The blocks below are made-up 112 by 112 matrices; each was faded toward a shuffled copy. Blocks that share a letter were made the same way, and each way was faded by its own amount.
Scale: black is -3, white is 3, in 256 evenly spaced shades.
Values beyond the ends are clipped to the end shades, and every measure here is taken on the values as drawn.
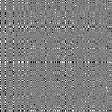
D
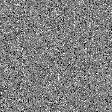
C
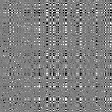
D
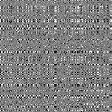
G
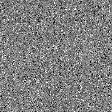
C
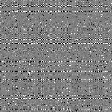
G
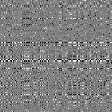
G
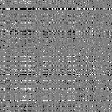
G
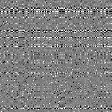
G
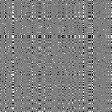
D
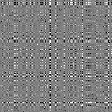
D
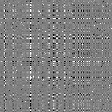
D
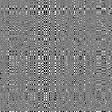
D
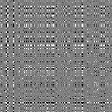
D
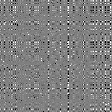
D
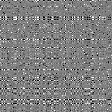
G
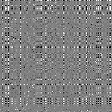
D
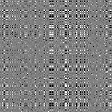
D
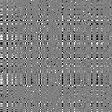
D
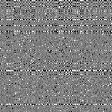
G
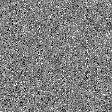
C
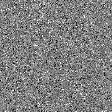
C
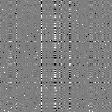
D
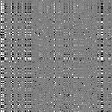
D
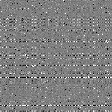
G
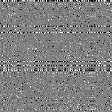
G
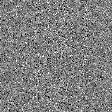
C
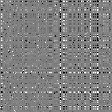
D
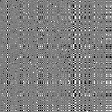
D
